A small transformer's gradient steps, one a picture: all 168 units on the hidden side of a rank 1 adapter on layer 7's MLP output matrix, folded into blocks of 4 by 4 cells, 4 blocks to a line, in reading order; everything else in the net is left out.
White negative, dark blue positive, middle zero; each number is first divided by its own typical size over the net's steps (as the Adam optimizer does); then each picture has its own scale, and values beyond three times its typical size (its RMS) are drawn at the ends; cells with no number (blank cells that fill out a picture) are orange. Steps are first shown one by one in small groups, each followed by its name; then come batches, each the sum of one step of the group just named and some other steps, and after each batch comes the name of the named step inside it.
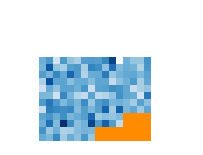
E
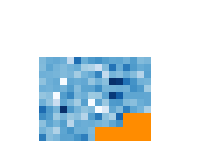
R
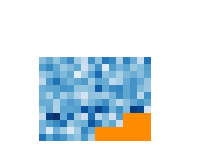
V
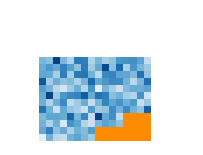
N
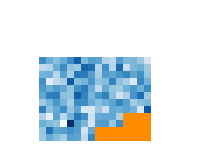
N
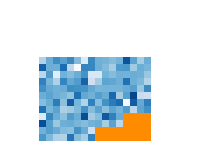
N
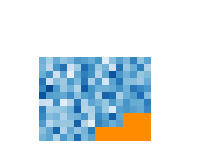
N
